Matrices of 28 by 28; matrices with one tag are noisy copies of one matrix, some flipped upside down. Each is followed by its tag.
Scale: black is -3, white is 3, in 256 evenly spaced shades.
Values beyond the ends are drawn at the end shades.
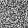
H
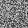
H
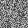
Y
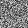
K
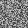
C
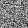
H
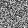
K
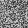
H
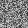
C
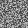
C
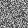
Y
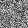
Y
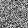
K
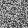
H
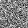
K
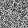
Y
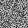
Y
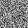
Y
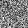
K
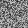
K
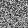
K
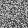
H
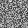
C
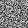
C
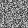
C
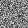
Y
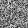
K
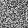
H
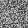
H
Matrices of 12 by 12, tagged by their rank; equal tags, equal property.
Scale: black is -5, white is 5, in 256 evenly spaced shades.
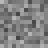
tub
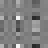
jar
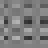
jar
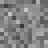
tub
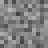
tub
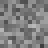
tub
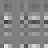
jar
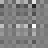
jar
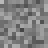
tub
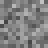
tub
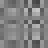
jar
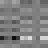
jar
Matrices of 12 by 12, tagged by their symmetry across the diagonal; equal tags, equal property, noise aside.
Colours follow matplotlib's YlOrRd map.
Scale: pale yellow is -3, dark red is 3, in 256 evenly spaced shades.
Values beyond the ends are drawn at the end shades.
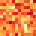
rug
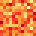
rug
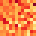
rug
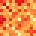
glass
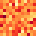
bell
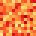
bell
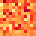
bell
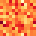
bell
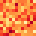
rug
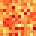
rug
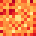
glass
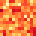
rug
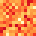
glass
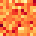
rug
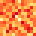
glass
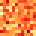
rug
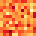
bell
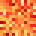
bell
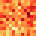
bell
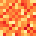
glass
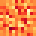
bell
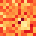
glass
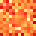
glass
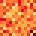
glass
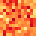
rug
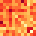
glass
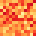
rug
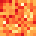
glass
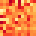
bell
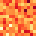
bell
